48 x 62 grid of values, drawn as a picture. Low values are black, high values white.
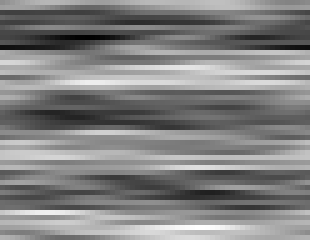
The ninth with the lowest average is the top left. Stripes running across repeat 3 times from top to bottom. The grain runs across in streaks.
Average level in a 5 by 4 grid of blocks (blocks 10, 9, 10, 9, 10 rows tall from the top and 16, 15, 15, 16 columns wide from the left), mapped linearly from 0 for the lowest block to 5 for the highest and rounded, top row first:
0121 | 4455 | 1112 | 4333 | 3433
